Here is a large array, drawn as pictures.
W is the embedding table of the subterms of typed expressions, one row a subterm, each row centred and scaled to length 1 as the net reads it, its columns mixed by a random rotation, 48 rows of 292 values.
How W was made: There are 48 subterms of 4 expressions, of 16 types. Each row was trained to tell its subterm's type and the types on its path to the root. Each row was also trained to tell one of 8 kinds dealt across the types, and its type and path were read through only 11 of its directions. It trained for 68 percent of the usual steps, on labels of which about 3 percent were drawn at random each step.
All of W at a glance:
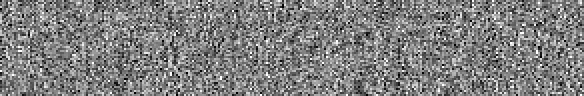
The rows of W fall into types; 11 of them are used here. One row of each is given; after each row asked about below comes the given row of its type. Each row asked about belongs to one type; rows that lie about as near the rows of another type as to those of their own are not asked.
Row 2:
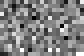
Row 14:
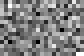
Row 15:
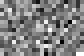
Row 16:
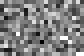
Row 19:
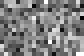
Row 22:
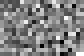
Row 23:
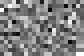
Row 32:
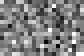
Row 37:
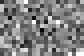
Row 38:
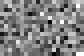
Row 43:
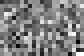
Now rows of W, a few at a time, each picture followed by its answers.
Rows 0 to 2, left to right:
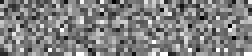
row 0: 2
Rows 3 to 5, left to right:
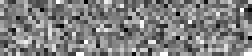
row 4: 22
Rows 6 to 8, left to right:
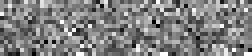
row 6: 15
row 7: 38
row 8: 15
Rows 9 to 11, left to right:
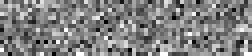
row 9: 15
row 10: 2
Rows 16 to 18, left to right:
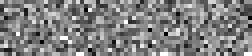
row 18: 16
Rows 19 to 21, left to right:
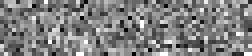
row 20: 22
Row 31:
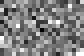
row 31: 37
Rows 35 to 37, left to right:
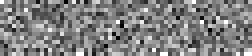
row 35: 2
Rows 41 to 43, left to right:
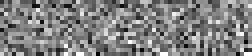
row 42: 43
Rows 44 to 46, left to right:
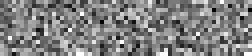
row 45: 22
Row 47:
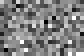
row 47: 37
